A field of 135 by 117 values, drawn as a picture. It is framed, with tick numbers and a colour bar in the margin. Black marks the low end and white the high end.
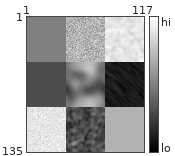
The table splits into 3 rows of 3 panels. Panel 1,1: middling, flat. Panel 1,2: high, fine-grained. Panel 1,3: very high, blotchy, faint in contrast. Panel 2,1: low, flat. Panel 2,2: middling, smooth, strong in contrast. Panel 2,3: very low, slanting down to the right, faint in contrast. Panel 3,1: very high, fine-grained, faint in contrast. Panel 3,2: low, blotchy. Panel 3,3: high, flat.
